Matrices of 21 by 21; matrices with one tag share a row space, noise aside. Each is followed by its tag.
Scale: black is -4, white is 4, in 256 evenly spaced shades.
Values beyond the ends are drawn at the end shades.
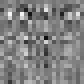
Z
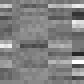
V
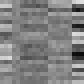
V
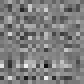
Z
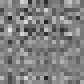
Z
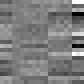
V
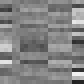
V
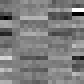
V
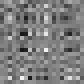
Z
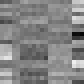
V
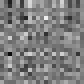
Z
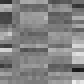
V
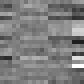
V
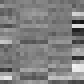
V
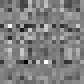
Z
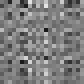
Z
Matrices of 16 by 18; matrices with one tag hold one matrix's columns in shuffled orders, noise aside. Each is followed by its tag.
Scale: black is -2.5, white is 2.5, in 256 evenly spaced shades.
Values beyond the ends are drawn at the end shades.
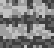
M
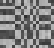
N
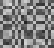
N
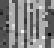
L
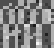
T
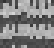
M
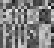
T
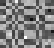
N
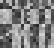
T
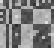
T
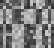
T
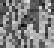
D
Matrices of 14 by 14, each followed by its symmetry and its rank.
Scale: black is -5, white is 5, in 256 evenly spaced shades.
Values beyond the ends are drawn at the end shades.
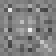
symmetric, rank three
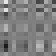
neither, rank one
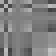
symmetric, rank one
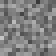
antisymmetric, full rank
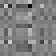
neither, rank two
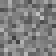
antisymmetric, full rank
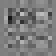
neither, rank two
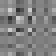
symmetric, rank one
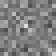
symmetric, rank three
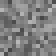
antisymmetric, full rank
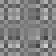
symmetric, rank one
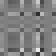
neither, rank one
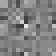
symmetric, rank three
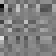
neither, rank two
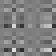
neither, rank one
